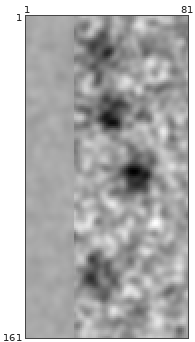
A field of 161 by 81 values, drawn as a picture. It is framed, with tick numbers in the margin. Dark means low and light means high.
Histogram: skewed, a long tail of low values. Odd rows or columns: none. Dips: four. Mirror symmetry: none. Seam: vertical, 30% of the way across, the left part calmer.
